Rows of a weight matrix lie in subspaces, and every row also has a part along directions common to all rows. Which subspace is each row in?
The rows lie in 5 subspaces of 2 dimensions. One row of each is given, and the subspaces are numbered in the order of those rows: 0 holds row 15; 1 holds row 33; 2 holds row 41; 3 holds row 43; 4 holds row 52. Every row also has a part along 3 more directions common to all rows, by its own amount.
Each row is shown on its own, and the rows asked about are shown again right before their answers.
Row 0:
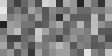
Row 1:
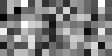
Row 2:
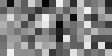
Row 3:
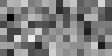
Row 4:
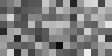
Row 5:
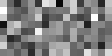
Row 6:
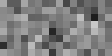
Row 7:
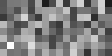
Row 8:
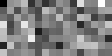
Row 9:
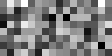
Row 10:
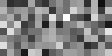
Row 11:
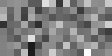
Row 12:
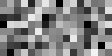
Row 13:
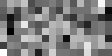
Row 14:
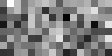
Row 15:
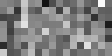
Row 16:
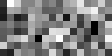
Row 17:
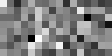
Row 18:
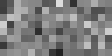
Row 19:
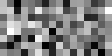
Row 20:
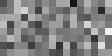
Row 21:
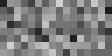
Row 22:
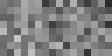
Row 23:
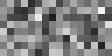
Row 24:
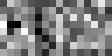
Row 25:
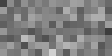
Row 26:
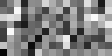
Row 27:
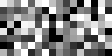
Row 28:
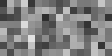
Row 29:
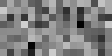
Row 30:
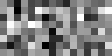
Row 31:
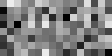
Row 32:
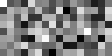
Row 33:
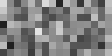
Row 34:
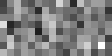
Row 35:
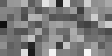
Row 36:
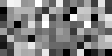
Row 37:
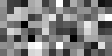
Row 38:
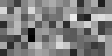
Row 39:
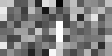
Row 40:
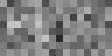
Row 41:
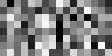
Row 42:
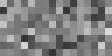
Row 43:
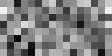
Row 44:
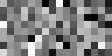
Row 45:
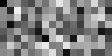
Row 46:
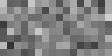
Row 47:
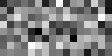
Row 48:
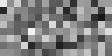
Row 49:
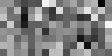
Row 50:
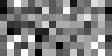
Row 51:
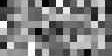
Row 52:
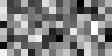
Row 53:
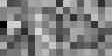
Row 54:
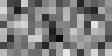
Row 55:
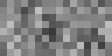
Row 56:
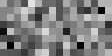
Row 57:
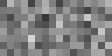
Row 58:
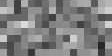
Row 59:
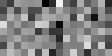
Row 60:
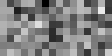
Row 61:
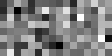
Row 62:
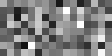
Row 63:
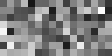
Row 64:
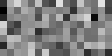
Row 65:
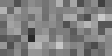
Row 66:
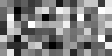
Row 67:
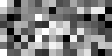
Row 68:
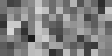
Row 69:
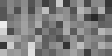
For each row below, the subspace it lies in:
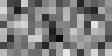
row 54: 4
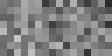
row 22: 3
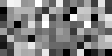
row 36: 4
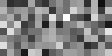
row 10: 4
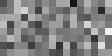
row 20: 1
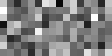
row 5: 4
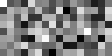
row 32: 1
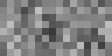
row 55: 0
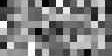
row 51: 1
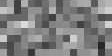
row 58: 3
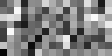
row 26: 0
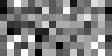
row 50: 3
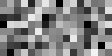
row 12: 2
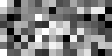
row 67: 0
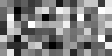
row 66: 3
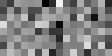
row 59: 2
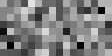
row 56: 0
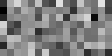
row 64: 4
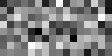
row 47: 1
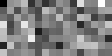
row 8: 3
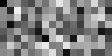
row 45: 1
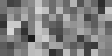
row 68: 2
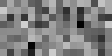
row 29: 3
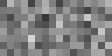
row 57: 2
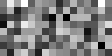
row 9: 4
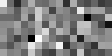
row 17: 0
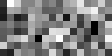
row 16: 4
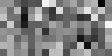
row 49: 0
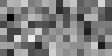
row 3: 3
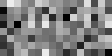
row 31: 4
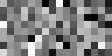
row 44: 0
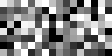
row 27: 4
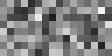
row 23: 0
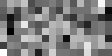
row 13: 0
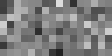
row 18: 1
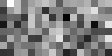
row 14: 4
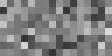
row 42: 1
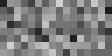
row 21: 1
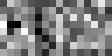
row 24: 2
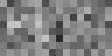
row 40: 2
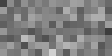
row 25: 1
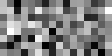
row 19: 3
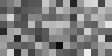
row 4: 3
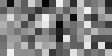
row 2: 2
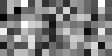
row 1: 4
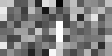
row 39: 2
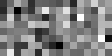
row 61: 3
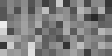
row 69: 0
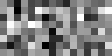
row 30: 3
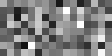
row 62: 3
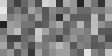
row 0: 4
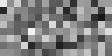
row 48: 1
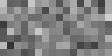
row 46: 0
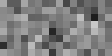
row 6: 4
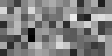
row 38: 1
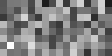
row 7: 1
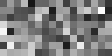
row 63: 0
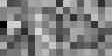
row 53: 2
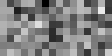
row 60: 2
